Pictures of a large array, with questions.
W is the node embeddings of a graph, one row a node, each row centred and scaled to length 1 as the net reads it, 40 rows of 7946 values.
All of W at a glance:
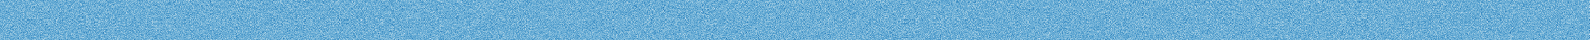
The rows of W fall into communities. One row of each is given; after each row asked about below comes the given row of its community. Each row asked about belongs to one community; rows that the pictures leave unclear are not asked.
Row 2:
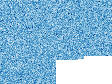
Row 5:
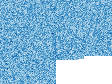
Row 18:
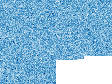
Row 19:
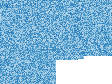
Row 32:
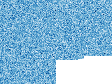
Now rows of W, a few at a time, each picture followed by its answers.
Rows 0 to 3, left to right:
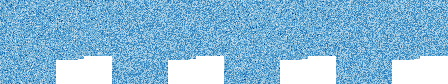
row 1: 2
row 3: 32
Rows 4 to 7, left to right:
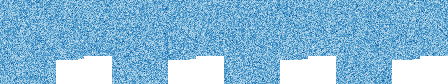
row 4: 19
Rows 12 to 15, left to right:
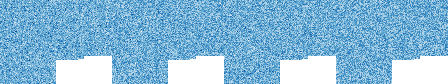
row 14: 2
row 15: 18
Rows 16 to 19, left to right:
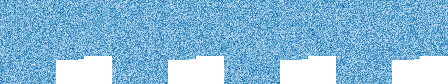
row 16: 2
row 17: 18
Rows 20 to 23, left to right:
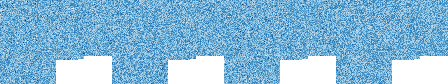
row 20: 19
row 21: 2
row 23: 19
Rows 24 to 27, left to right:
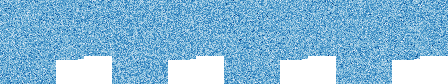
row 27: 5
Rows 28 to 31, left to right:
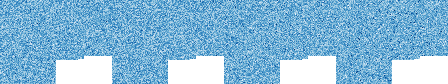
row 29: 18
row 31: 32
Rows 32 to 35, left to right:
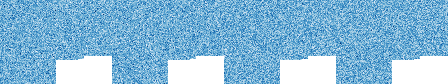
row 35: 19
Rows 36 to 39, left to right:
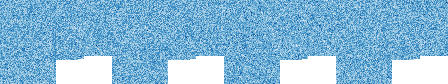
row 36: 5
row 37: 19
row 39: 18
